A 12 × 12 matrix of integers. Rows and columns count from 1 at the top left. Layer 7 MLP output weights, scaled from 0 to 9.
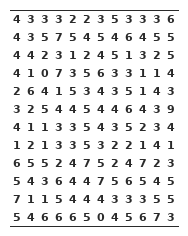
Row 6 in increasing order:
2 3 3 4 4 4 4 4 5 5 6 9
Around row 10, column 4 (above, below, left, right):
2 5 3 4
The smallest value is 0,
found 2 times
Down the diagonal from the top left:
4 3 2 7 5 5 4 2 4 5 5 3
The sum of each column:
49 36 36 50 44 51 49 43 49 40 43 53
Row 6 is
3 2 5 4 4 5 4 4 6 4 3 9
